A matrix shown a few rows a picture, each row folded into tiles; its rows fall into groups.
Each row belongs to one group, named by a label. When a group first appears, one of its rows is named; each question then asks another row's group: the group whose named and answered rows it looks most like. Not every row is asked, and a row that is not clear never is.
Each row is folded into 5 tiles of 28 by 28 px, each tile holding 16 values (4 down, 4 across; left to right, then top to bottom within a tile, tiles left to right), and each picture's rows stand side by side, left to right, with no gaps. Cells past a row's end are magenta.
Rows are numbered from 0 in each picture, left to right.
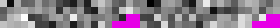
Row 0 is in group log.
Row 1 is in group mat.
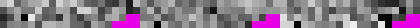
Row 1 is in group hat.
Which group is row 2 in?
hat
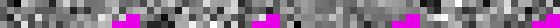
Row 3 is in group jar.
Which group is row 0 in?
mat
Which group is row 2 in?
hat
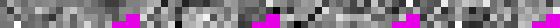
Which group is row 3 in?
mat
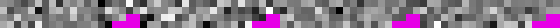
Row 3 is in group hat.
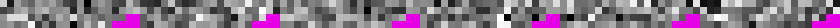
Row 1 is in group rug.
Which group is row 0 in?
log
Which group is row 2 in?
log
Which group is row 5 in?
jar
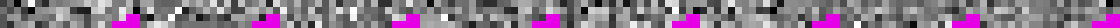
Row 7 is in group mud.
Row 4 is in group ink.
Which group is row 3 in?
log
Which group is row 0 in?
rug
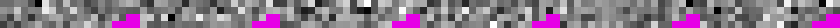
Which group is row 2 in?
rug
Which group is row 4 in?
mud
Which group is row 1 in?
log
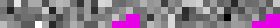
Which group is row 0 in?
mat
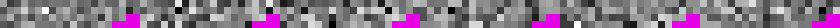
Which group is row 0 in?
mud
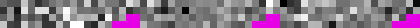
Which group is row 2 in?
jar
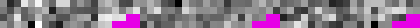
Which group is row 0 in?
mat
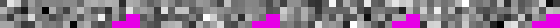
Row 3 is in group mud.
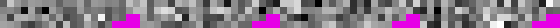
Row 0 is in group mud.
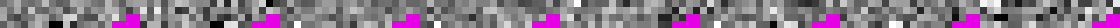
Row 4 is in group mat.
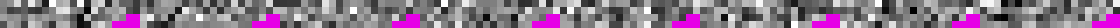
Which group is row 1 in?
log
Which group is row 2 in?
jar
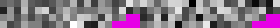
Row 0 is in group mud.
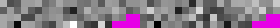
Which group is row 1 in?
hat
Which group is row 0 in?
hat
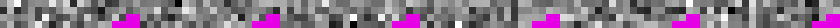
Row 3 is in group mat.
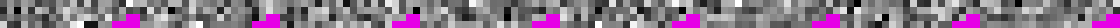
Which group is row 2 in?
ink
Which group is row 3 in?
log
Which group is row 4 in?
log
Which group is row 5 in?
jar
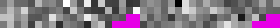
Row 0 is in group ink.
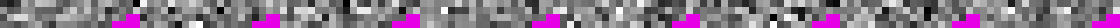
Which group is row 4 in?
hat
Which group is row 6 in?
log
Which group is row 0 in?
jar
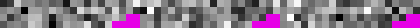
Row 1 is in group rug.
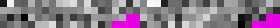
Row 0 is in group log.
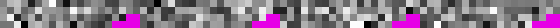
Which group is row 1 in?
rug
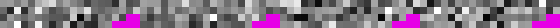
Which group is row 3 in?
mud
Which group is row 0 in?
mat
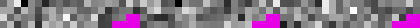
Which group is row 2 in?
jar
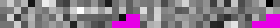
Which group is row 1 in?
mud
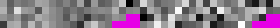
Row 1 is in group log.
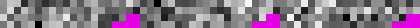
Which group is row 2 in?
mat
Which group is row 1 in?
rug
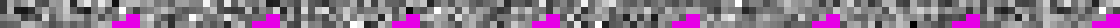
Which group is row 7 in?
rug
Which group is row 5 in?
jar
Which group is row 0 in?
rug
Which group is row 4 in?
mat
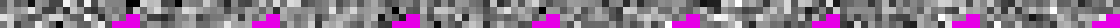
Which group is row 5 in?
jar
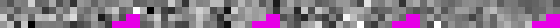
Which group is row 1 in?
rug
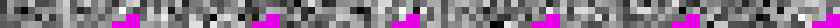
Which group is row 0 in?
rug
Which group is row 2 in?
rug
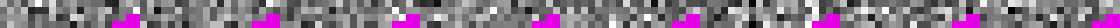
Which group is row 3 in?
jar
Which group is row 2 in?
mat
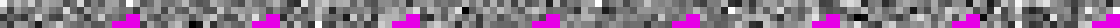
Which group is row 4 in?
jar
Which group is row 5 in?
ink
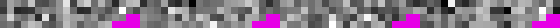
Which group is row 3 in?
rug
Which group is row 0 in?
rug
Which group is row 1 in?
ink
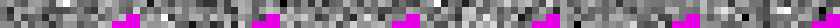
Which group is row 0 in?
mat
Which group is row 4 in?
hat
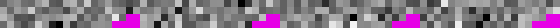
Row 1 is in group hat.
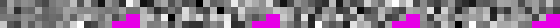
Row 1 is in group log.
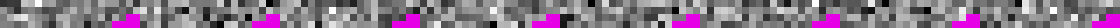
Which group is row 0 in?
jar
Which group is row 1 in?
mud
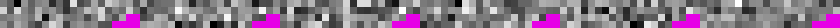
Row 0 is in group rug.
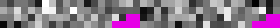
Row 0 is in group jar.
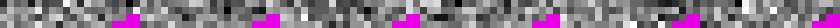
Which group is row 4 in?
hat
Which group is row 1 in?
log
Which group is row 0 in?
ink
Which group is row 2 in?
log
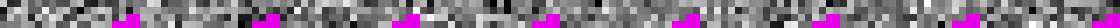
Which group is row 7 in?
ink
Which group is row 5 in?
mud
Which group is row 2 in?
mat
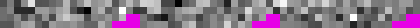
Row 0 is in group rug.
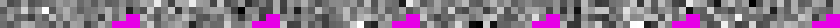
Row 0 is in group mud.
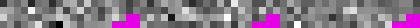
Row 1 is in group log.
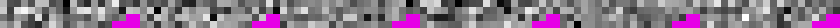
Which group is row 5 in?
rug
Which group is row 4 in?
hat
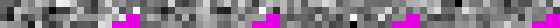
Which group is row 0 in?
mat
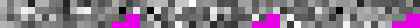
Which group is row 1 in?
mat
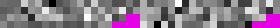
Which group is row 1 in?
hat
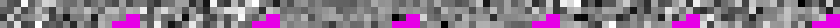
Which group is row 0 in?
mat
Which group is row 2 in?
log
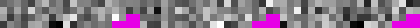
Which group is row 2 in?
mud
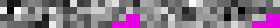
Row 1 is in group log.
